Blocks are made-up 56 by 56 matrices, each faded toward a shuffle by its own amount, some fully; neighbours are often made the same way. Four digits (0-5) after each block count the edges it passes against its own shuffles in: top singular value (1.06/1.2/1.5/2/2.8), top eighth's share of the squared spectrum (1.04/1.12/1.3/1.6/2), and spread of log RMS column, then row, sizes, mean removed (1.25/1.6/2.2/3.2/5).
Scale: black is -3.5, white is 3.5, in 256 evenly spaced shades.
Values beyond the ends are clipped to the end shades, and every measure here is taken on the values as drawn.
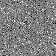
0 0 0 0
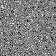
0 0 0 0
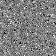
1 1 0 1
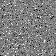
0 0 0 0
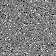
0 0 0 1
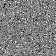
0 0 0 0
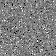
0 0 0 0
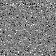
0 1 0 2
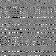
4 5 2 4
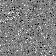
1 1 0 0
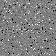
2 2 0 1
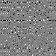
4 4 2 2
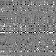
4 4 2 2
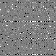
4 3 1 2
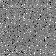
3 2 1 1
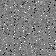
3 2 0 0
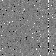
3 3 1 0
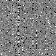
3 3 2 0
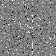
2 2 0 0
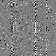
4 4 2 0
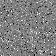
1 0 0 0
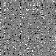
3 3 2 1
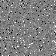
1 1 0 0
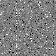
2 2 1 0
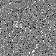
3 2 1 0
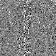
2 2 3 0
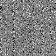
1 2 2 0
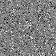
0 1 1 0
